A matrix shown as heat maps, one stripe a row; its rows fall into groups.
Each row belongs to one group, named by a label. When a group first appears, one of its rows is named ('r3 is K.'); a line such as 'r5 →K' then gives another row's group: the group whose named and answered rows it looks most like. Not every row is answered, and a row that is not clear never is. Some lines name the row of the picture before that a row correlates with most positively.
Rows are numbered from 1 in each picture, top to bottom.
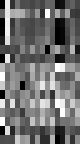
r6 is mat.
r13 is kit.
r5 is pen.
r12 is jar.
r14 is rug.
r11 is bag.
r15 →pen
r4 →pen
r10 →rug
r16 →pen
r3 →pen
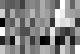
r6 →kit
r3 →bag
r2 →jar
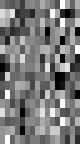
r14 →kit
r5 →mat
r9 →pen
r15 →rug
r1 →kit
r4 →mat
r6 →kit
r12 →kit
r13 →rug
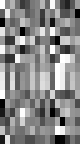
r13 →bag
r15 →jar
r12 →bag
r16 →pen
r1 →rug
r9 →jar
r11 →rug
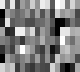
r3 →pen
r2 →bag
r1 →jar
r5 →kit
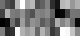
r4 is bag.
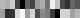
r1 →rug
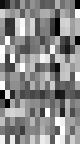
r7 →jar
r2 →kit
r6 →rug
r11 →pen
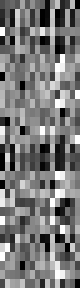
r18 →pen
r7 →kit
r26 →kit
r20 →jar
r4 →rug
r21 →bag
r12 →jar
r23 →rug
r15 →rug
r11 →kit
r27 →pen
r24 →pen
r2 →pen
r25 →rug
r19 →pen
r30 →rug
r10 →rug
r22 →jar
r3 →pen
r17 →pen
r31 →jar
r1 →mat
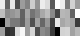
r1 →jar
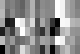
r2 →jar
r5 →jar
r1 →jar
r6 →bag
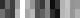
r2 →bag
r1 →bag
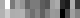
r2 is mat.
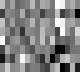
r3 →jar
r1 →jar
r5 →rug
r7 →bag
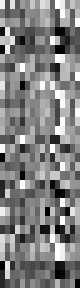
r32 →mat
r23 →kit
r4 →pen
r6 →pen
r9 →kit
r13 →kit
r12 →kit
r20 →rug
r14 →kit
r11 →jar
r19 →kit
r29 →jar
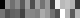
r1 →bag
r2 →kit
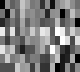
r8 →pen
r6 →rug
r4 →jar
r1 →bag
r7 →mat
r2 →mat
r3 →mat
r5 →kit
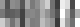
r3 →kit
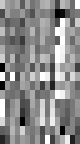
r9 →jar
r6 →jar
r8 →bag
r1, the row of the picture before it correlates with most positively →3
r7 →jar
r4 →jar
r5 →kit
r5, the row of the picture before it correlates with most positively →2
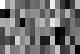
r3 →rug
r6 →mat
